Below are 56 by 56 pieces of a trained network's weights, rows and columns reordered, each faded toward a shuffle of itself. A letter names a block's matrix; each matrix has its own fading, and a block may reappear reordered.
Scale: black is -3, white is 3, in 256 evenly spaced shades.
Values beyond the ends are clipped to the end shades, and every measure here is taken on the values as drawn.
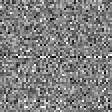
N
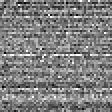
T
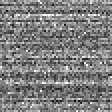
T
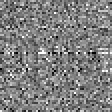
N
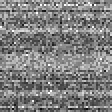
T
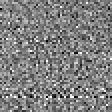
N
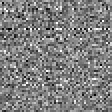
N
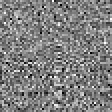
N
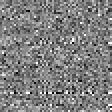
N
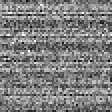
T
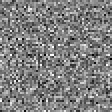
N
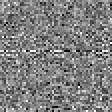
N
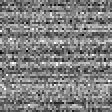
T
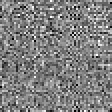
N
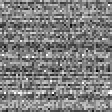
T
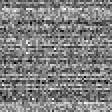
T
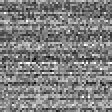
T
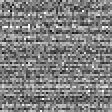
T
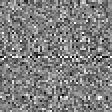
N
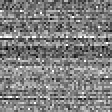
T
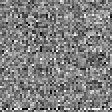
N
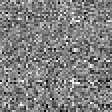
N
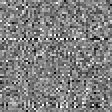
N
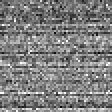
T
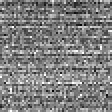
T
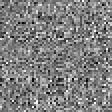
N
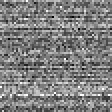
T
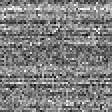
T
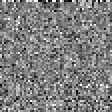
N
